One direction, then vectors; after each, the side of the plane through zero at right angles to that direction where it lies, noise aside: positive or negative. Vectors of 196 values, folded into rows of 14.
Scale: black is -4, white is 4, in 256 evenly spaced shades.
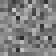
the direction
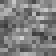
negative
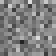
negative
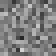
positive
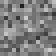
positive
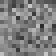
positive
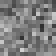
positive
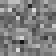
negative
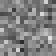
negative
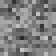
positive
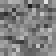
negative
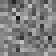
positive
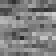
positive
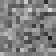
positive
